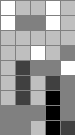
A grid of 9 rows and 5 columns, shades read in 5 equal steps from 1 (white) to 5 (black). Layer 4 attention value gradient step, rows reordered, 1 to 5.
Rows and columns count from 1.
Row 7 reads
2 4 2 5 3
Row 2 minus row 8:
-2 0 0 -4 -1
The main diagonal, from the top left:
1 3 2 2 1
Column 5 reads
2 2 2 3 1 3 3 3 4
